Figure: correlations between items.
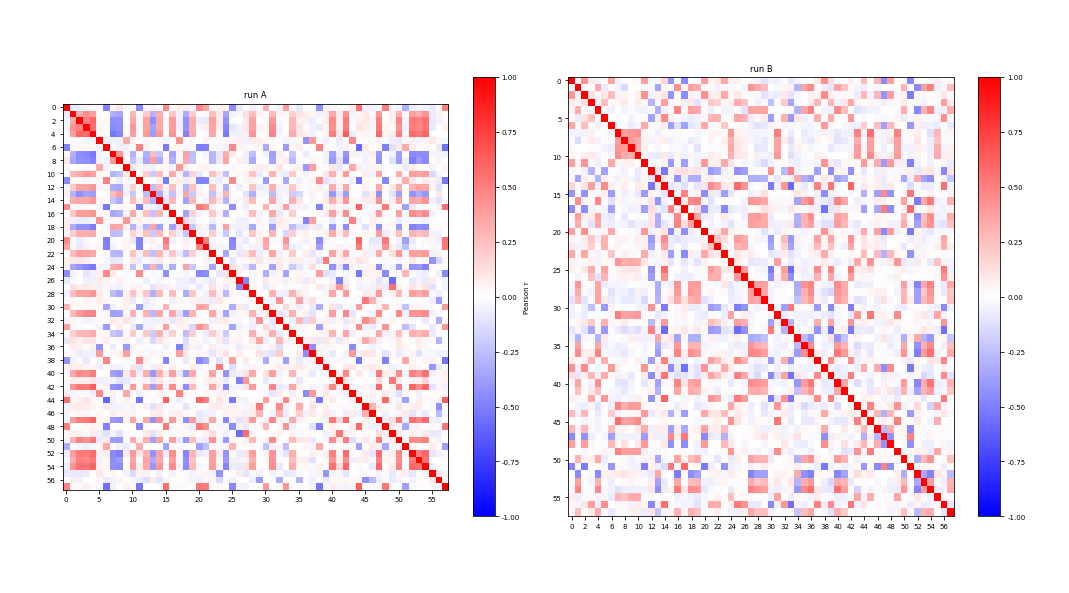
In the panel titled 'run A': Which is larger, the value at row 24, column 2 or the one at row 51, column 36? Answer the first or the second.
the second
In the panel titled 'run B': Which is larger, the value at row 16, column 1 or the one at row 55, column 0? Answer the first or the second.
the first
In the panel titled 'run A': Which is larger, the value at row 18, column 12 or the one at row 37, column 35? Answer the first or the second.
the second
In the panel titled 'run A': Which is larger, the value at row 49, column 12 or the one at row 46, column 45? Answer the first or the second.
the second
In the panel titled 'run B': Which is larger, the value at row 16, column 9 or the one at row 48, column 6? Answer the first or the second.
the second
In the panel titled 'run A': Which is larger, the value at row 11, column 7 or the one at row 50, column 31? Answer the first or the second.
the second
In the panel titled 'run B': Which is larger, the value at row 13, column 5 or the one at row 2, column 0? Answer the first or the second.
the second
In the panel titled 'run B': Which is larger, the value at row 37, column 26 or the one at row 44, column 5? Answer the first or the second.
the first
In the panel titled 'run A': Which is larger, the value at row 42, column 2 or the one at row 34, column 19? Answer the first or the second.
the first
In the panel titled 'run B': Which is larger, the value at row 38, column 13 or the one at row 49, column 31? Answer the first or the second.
the second
